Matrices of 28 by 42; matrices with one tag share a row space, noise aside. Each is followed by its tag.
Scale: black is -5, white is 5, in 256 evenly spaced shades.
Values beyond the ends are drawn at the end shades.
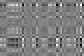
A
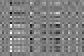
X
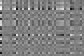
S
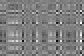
A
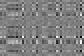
A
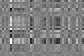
X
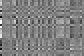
S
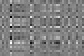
X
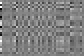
S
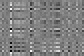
X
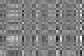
A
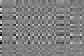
S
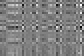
A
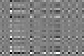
X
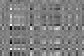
X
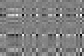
A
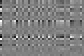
S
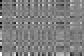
S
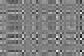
A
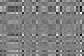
A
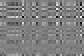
A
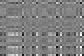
A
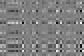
A
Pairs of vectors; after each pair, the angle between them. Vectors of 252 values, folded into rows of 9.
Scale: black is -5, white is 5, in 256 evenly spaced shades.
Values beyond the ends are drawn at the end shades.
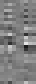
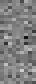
partly opposed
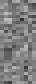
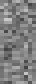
nearly parallel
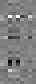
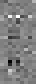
nearly parallel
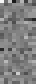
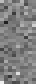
partly aligned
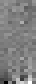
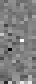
partly aligned
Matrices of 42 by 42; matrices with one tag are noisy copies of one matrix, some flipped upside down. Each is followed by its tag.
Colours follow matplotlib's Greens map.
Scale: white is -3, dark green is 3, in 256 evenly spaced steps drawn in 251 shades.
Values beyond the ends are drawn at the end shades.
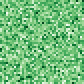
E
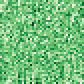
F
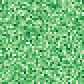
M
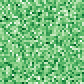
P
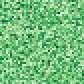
E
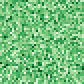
P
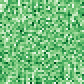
F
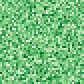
M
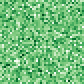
P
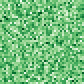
P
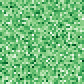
E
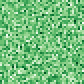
M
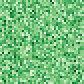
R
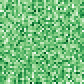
F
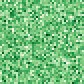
R
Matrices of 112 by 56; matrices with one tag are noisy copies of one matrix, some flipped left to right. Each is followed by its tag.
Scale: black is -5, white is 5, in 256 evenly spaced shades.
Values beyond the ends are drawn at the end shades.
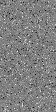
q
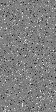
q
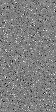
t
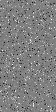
q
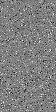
t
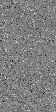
t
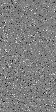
t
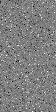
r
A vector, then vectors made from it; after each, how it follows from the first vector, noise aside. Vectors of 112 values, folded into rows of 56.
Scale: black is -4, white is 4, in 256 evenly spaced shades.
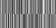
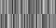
sign-scrambled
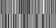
sign-scrambled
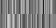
sign-scrambled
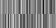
sign-scrambled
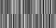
sign-scrambled
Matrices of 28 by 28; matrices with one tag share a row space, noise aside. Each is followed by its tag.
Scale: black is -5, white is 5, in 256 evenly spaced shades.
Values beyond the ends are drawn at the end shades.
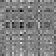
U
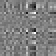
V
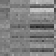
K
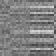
K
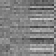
K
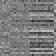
K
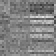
K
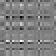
U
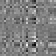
V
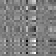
V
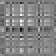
U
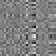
V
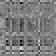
U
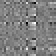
V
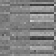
K
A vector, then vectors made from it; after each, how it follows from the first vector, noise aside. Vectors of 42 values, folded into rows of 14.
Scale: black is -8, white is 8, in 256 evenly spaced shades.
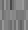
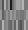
scaled up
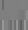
partly zeroed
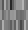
scaled up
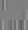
partly zeroed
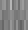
sign-scrambled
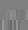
partly zeroed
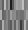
scaled up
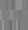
partly zeroed
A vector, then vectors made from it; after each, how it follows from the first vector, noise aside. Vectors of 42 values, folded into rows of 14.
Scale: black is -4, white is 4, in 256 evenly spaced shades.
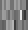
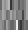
wrapped around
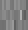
shrunk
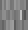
shrunk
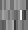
copied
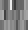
wrapped around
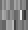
copied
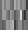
copied
